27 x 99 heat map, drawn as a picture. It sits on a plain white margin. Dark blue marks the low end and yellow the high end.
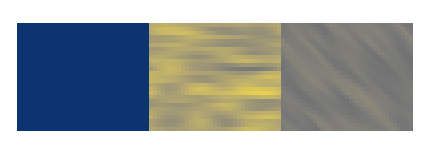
It is made of 1 by 3 panels. Panel 1,1: very low, flat. Panel 1,2: high, streaked across. Panel 1,3: middling, slanting down to the right, faint in contrast.
